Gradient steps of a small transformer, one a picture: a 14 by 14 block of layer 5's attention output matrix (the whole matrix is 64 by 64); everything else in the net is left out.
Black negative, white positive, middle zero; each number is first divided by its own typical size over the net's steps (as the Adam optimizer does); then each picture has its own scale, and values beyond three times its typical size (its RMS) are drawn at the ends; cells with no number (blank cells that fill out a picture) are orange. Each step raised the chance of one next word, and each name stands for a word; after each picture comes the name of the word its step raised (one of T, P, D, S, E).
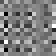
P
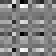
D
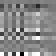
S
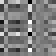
D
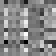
P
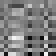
S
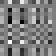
S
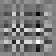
P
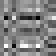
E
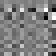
E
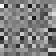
P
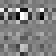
E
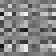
P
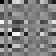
D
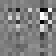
E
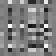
S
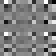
D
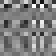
D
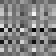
P
